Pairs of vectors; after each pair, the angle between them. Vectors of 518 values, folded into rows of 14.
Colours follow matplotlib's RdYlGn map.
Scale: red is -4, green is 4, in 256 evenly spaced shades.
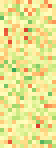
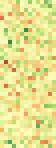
nearly opposite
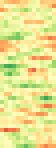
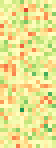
partly opposed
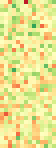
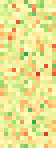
partly opposed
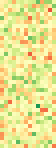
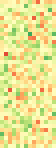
partly opposed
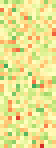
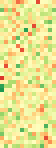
partly opposed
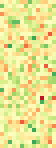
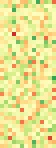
partly aligned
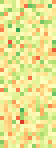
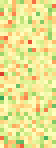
orthogonal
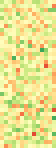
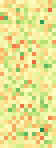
partly opposed
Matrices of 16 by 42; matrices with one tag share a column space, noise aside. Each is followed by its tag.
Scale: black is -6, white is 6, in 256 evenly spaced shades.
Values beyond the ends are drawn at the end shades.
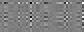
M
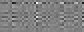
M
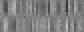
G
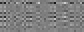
M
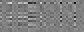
M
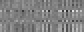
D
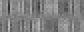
G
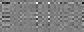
M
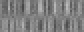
G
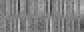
G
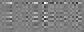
M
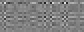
M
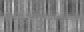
G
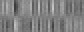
G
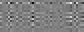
M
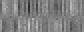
G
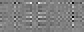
M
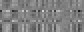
D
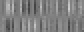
G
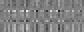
D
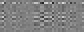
M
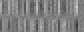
G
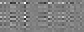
M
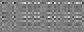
M
